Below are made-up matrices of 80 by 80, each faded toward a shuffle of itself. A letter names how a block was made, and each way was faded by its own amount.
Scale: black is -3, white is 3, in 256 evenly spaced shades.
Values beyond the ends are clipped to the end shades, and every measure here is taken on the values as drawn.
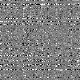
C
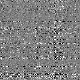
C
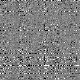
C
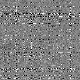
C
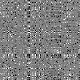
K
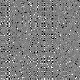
K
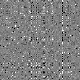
K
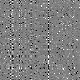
K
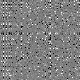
K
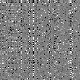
K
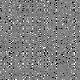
K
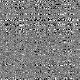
C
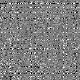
C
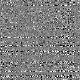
C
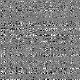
C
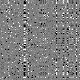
K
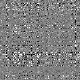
C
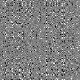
K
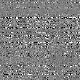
C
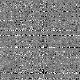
C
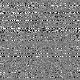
C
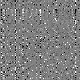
K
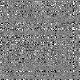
C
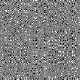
K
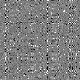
K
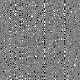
K
